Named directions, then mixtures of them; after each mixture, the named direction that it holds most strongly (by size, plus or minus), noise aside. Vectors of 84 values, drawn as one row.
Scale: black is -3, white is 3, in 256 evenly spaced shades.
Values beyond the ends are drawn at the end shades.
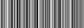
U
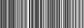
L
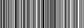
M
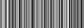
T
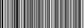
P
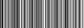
P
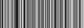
P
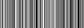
M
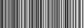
L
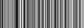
P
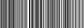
L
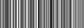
U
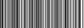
P
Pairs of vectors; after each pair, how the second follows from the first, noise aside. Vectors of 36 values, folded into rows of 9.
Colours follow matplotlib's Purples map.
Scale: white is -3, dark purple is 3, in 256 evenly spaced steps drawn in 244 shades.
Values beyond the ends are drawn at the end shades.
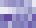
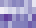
copied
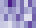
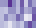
copied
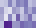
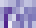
sign-scrambled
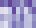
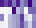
scaled up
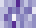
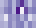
shuffled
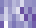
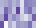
sign-scrambled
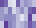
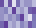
sign-scrambled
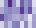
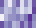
negated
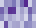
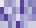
shuffled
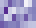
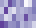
copied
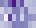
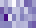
negated
